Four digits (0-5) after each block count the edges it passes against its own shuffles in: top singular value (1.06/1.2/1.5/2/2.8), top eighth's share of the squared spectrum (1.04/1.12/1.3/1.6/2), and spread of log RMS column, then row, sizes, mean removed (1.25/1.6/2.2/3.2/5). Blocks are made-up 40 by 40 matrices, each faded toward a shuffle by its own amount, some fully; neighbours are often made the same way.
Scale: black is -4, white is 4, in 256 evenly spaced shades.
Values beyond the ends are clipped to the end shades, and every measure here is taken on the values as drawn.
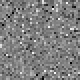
0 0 0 0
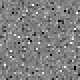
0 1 0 0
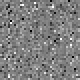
2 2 1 0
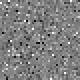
1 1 0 0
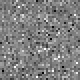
2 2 0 0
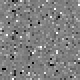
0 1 0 0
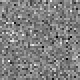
0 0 0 0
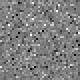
0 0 0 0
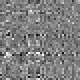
4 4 2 2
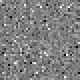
0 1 0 0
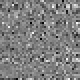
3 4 2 2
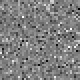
0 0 0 0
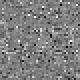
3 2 0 1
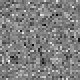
3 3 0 1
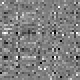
4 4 2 2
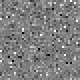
1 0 0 0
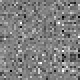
3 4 2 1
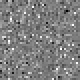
1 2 0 0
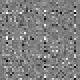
4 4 2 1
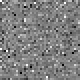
3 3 1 1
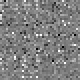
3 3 1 1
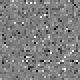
3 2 0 1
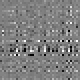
4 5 2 3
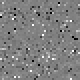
0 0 0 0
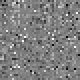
2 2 1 0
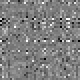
4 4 2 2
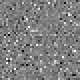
2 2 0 0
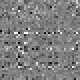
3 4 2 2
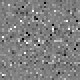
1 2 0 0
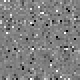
2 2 0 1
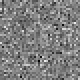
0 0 0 1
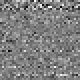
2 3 0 3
